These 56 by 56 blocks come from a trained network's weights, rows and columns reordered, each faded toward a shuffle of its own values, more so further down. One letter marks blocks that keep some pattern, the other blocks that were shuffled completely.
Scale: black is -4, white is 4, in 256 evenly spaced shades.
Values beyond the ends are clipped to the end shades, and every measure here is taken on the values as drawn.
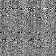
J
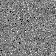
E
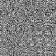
J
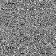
J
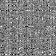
J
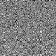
J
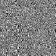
J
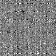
J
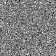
E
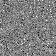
E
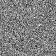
E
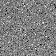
E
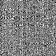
J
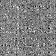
J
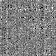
J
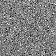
E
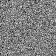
E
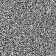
E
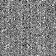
J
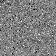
E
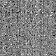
J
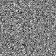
J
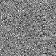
J
